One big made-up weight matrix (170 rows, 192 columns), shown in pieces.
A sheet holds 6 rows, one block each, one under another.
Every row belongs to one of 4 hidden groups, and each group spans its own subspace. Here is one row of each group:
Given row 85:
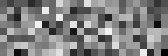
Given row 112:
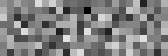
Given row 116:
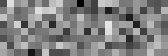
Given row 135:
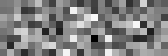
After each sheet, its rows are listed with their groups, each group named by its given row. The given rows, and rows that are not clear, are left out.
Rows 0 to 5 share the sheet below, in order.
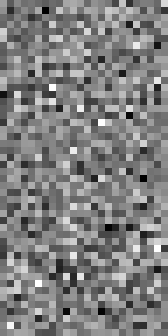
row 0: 116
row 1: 85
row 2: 135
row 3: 135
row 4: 85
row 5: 112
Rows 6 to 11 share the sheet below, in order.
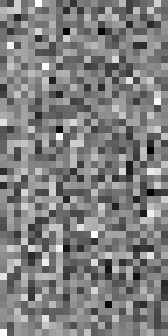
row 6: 112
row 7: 116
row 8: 85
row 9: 112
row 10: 135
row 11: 135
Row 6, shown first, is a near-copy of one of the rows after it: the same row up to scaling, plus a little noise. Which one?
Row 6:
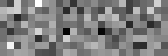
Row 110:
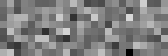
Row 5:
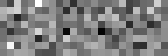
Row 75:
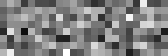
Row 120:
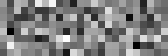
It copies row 5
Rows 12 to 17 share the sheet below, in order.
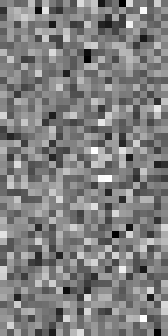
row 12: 116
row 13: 116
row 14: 135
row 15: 135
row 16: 85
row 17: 112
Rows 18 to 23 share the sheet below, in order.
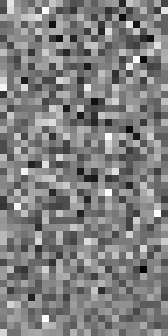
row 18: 116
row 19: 112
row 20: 116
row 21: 116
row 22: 85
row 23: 135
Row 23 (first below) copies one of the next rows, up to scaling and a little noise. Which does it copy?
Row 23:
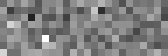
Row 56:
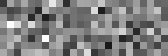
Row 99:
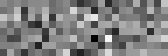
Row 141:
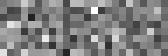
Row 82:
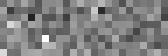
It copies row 82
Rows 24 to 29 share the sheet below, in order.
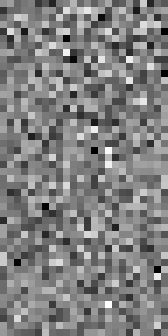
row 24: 112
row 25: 85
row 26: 135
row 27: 135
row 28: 116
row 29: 116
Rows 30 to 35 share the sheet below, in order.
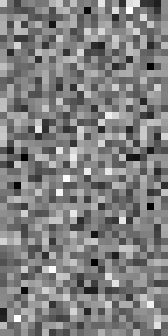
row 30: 112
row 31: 85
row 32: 85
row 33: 85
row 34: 135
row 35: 116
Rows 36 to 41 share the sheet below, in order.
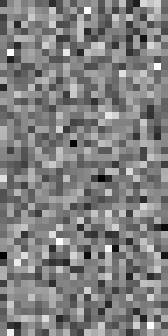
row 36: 112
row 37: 116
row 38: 85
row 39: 135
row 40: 116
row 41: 112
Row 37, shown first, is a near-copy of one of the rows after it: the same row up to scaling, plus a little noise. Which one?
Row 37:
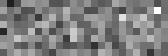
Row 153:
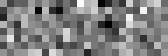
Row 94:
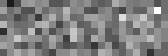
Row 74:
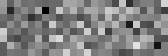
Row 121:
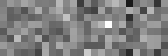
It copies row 94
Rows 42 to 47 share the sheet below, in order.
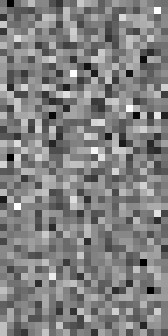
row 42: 116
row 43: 112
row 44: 135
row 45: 116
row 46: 112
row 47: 85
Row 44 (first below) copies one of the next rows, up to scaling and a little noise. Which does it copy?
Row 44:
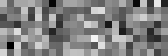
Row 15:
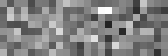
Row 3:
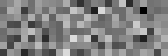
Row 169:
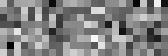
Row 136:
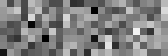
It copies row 169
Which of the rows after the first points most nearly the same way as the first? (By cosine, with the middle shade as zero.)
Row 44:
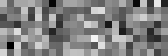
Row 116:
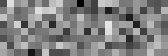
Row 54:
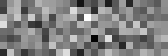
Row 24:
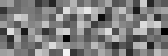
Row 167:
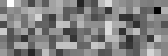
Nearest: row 24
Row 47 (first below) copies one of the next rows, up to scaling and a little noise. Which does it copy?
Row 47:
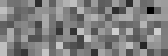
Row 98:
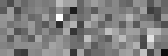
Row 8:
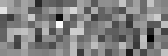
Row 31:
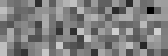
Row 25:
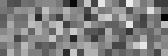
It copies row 31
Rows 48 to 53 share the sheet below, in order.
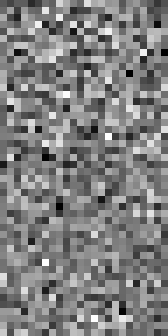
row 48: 85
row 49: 112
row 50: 135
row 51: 112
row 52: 135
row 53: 135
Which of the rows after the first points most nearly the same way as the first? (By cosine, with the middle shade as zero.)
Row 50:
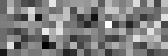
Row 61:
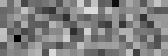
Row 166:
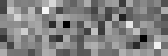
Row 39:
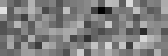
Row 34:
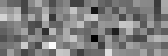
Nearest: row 39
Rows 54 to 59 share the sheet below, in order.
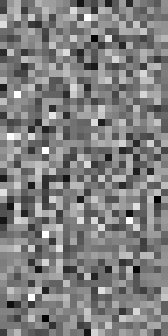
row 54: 135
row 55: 116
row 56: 135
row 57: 85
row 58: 135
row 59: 135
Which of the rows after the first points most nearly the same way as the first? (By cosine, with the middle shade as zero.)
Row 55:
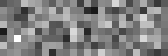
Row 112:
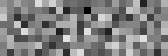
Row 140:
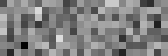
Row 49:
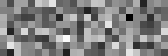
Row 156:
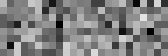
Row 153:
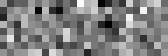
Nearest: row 156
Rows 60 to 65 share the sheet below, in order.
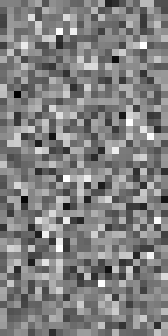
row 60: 85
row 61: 116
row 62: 112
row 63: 112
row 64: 135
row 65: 116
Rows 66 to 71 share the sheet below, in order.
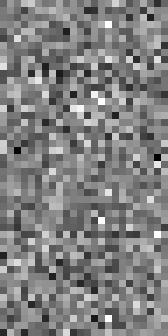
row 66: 116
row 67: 135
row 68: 116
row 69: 135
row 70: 116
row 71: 135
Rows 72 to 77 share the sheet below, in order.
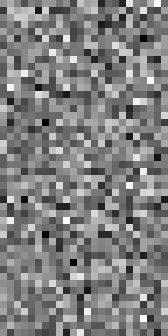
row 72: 116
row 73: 112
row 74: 116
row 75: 112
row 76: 135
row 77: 112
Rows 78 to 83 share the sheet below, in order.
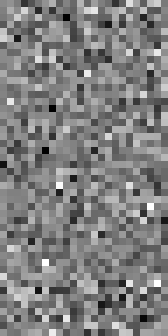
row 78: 116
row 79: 112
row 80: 135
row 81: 85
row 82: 135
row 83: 116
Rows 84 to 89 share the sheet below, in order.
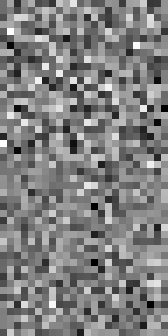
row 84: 112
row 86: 116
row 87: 135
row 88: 135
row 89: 112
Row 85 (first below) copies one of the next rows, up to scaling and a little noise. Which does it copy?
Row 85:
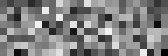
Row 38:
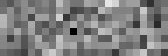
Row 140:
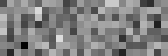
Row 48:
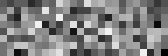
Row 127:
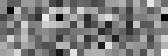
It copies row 48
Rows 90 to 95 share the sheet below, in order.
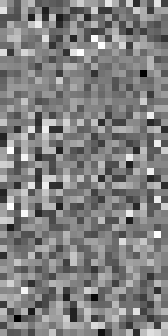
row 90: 135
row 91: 85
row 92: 85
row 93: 85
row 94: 116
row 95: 116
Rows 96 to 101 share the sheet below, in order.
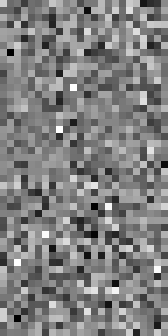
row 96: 112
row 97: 85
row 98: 85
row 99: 135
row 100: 116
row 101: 116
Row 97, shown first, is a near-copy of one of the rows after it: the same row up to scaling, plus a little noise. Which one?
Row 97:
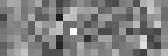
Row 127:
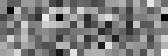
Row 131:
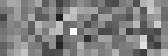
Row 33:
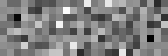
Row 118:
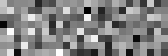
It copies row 131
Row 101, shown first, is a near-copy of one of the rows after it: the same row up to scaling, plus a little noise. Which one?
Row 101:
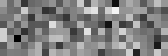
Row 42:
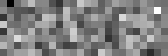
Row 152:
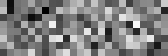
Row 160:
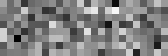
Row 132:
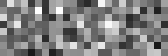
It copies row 160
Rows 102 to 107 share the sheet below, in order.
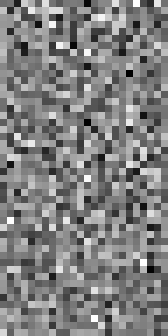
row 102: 85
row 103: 112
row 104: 112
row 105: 112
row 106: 112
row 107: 135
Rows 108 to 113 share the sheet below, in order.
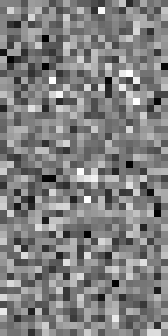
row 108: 135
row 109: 116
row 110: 112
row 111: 116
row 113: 116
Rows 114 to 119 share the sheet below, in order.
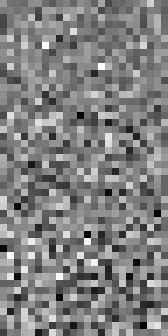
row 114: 85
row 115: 135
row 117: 116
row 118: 85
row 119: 112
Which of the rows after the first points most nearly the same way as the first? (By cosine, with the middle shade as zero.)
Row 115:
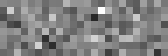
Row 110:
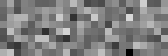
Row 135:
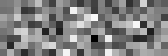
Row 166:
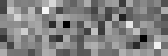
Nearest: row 166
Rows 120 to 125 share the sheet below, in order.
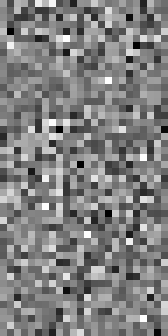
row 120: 112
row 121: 116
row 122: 85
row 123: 135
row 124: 112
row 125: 112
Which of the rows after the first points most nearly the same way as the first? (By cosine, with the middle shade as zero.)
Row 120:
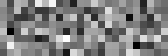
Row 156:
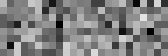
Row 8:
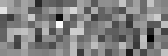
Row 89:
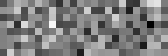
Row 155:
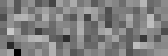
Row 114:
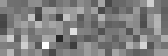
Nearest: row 89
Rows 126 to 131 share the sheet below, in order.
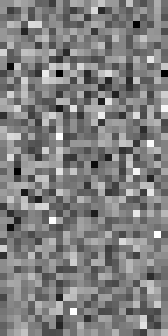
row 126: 135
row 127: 85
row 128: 135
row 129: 112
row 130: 116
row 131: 85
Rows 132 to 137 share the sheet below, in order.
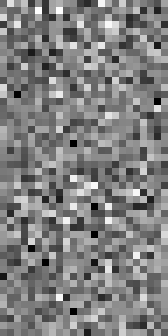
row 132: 116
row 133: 116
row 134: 85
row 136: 135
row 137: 85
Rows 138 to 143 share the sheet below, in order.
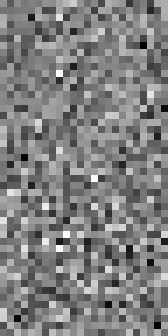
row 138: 85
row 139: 85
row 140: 85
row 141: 135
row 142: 85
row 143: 116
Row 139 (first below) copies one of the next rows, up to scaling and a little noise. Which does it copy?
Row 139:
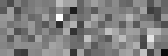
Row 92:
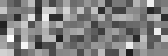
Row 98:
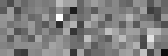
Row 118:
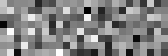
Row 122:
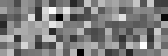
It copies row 98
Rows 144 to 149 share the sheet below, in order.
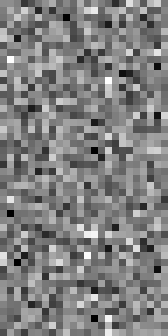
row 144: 116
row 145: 116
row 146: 135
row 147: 112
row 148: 116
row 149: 135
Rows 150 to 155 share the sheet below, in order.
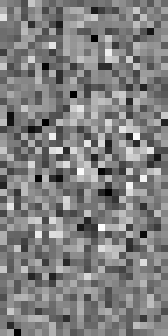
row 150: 135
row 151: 135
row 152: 116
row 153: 116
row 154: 116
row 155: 112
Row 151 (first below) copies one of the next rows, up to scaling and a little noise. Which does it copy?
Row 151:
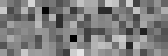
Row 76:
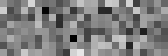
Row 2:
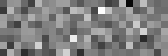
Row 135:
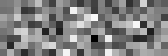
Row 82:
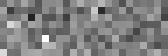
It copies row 76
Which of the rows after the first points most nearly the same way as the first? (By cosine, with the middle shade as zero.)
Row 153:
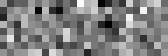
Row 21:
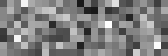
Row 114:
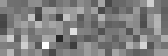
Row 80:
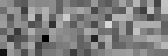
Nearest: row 114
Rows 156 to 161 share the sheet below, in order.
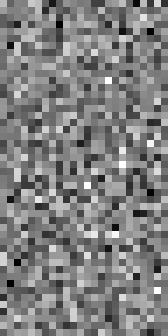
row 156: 135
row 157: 116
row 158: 85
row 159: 112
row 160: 116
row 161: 116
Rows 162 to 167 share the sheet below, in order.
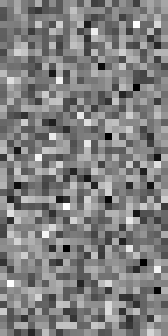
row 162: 85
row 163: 135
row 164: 116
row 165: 112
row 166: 116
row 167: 116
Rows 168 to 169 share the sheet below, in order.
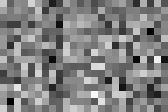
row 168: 135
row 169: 135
